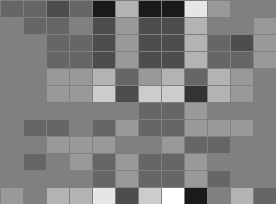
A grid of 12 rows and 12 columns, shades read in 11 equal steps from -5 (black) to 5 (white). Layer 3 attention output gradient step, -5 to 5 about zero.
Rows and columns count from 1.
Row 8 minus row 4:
0 -1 0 1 1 0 1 1 -1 2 2 -1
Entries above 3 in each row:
1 0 0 0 0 0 0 0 0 0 0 2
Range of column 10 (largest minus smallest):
3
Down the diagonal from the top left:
-1 -1 -1 -1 2 -2 -1 -1 -1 0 0 -1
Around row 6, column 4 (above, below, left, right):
1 0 1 3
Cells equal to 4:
2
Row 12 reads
1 0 2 2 4 -2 3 5 -4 0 2 -1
